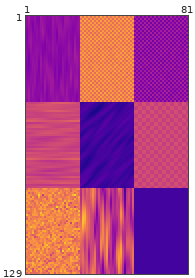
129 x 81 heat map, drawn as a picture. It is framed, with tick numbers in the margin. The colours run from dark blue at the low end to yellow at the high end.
It is made of 3 by 3 panels. Panel 1,1: low, streaked downward, faint in contrast. Panel 1,2: high, checkered. Panel 1,3: low, checkered. Panel 2,1: middling, streaked across, faint in contrast. Panel 2,2: very low, slanting up to the right, faint in contrast. Panel 2,3: middling, checkered, faint in contrast. Panel 3,1: high, fine-grained. Panel 3,2: middling, streaked downward, strong in contrast. Panel 3,3: very low, flat.
